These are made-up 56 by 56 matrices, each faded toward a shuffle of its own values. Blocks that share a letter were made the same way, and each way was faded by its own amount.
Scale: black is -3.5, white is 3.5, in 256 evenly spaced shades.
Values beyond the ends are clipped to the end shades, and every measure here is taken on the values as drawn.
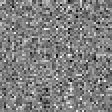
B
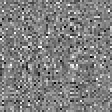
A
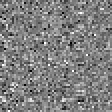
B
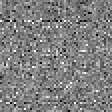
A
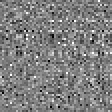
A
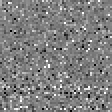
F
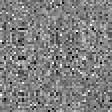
A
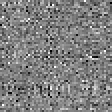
A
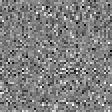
A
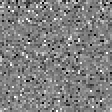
F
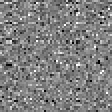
A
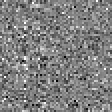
B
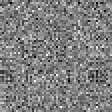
B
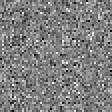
B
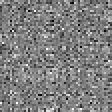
A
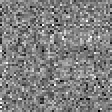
B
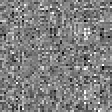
B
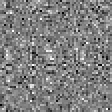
A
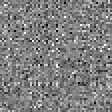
A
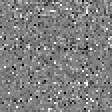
F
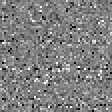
F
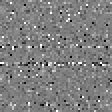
F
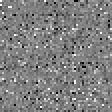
F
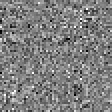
B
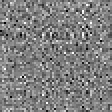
A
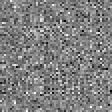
A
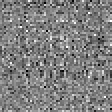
B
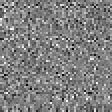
A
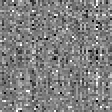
A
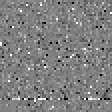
F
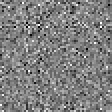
B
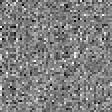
B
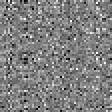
A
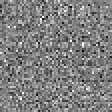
A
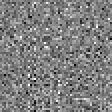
B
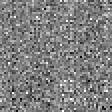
B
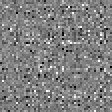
A
